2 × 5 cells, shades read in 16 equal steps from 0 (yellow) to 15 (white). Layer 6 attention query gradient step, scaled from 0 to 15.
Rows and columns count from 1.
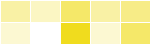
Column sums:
21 26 5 21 12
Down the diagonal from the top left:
9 15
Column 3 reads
5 0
